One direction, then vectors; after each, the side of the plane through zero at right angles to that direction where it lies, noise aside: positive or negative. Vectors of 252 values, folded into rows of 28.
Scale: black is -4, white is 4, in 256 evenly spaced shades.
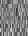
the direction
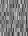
negative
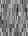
positive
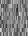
positive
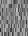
negative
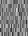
negative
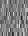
negative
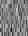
negative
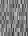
negative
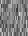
positive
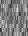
negative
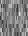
positive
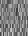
positive
